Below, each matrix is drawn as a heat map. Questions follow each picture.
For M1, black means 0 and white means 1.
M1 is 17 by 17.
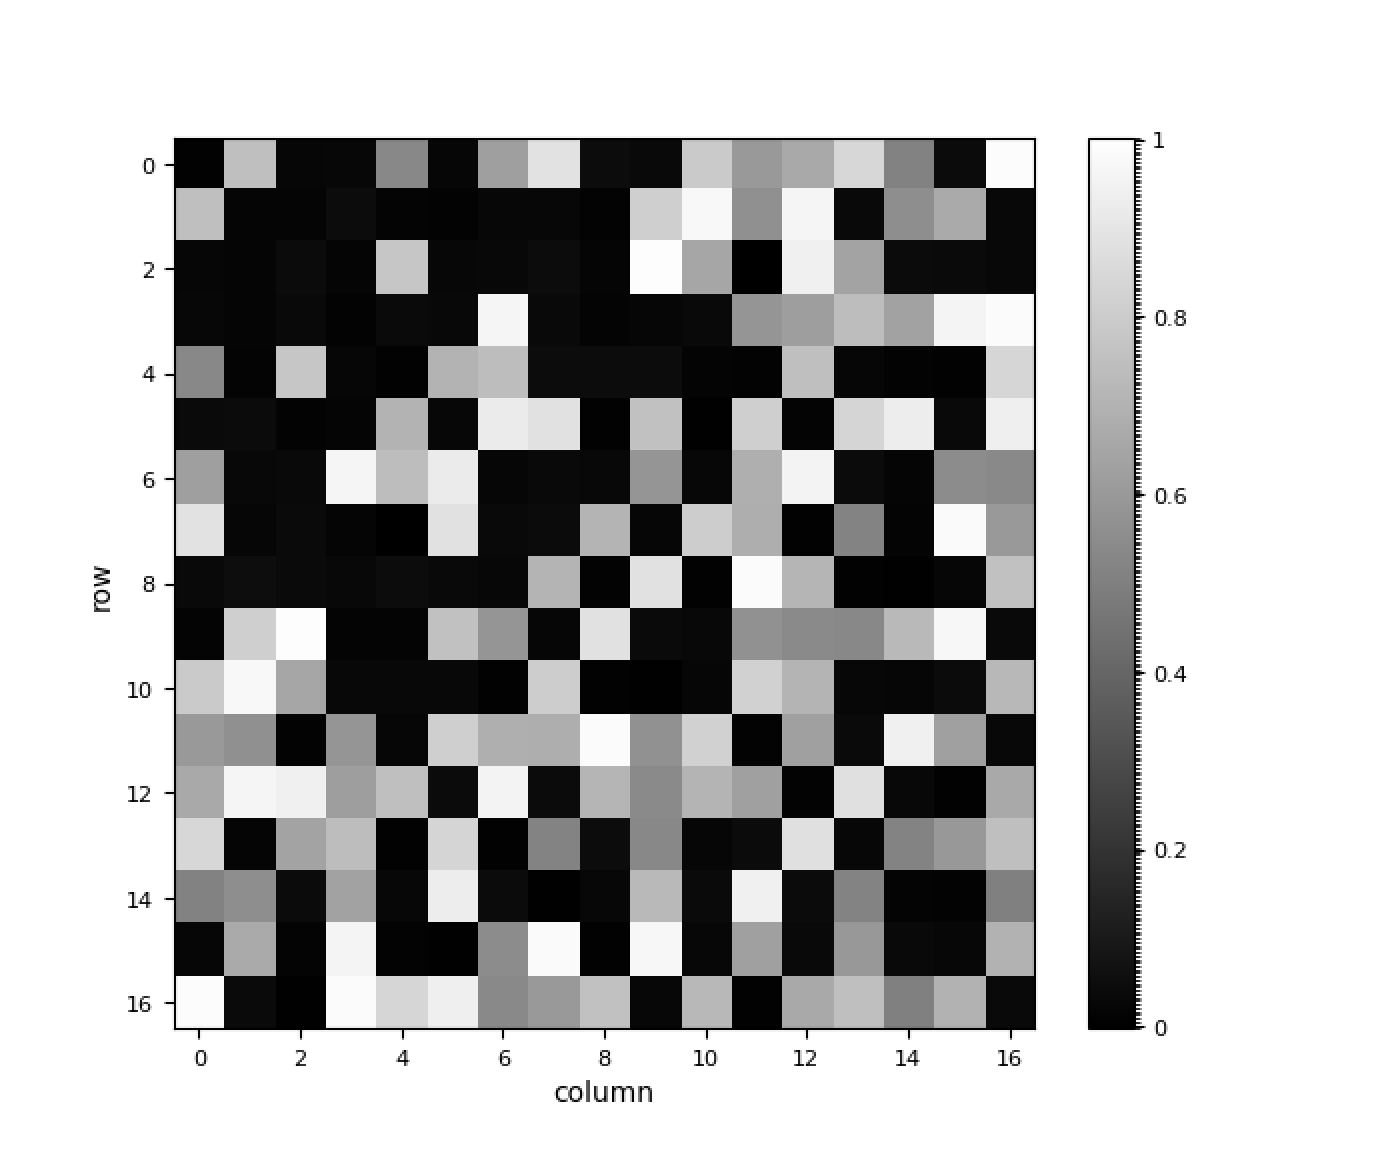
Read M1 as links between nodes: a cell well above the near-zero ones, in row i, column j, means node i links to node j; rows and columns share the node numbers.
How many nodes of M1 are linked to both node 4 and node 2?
1
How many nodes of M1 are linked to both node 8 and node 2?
2
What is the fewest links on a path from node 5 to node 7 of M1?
1
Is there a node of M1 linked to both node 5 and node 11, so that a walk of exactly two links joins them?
yes
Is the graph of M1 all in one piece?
yes
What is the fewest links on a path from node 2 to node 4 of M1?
1
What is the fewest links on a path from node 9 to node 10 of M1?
2
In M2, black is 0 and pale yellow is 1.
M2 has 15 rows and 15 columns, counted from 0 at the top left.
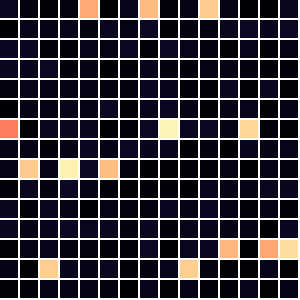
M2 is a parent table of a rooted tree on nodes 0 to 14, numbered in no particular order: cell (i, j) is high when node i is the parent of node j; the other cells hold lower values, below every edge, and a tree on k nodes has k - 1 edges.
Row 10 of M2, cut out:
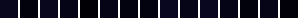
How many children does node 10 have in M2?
0
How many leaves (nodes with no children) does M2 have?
10
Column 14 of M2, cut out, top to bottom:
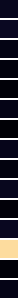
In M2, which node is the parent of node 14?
12
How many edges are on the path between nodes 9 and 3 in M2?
5
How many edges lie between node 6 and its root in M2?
0
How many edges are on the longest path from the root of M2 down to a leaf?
3
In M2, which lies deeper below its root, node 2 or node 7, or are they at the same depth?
node 2
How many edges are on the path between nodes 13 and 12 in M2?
1
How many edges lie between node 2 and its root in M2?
3
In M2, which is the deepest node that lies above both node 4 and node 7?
0
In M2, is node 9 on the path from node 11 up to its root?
no
